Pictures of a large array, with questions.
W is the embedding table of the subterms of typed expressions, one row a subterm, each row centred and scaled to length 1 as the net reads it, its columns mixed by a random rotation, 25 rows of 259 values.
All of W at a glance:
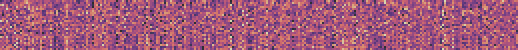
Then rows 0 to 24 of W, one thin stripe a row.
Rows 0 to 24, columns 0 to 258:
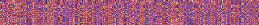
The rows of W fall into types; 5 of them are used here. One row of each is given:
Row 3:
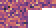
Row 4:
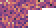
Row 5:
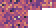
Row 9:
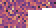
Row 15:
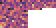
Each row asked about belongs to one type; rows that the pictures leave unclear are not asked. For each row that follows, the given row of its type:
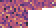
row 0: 3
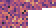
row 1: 3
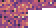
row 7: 4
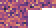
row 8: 3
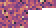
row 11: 4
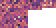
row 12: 5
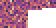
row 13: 9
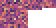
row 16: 5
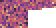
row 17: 3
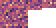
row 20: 5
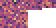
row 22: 9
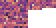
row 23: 15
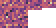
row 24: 5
